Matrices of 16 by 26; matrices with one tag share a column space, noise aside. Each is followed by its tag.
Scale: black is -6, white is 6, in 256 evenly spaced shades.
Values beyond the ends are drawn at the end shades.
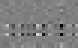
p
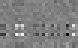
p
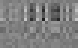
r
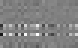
p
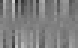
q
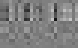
r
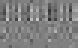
r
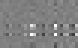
p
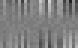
q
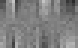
q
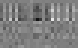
r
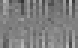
q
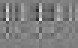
r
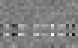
p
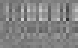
r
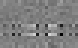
p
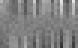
q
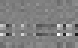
p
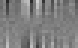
q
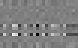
p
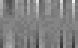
q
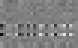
p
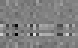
p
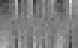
q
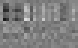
r
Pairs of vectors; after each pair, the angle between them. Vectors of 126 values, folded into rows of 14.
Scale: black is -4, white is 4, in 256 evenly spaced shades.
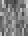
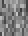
nearly opposite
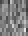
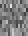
orthogonal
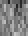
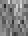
nearly opposite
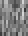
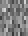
orthogonal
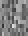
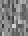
nearly parallel
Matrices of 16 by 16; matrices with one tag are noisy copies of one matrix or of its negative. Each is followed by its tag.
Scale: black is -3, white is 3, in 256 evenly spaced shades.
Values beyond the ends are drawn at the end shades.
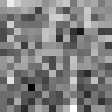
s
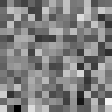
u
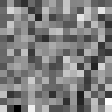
u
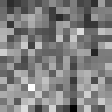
s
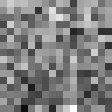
s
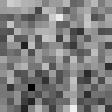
s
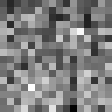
s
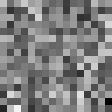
u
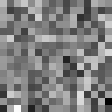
u
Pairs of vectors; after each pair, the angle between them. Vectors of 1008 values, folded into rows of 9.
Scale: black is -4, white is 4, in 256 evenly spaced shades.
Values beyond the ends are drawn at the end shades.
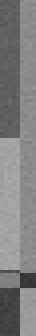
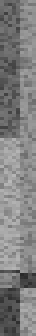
nearly parallel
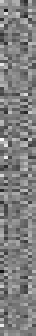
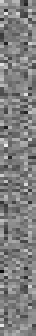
nearly parallel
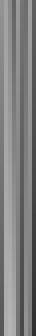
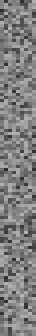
orthogonal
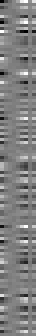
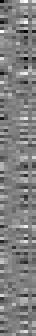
nearly parallel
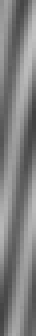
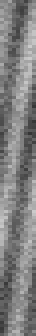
nearly parallel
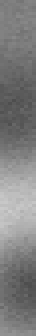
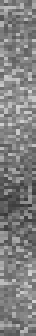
partly opposed
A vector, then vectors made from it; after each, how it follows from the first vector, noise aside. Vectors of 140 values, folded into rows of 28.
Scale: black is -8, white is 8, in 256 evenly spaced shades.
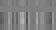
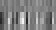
scaled up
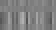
copied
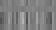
copied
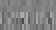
sign-scrambled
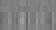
shrunk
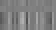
copied
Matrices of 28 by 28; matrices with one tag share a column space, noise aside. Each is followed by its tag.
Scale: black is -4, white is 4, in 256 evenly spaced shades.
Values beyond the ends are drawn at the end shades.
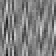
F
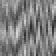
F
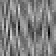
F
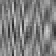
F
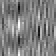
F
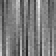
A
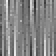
A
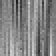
A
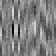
F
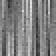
A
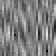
F
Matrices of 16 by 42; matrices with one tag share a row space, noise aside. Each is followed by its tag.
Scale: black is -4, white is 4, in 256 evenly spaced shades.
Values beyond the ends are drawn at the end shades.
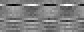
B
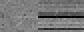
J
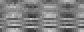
B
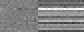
J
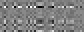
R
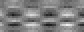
B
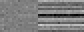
J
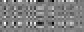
R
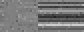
J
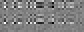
R
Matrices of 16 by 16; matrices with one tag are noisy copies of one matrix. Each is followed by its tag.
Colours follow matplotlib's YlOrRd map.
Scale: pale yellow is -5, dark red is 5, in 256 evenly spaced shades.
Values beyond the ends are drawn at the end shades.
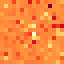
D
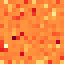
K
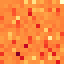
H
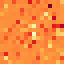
D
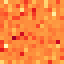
K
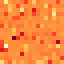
K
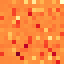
H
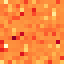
K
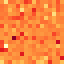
K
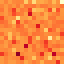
H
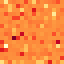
K
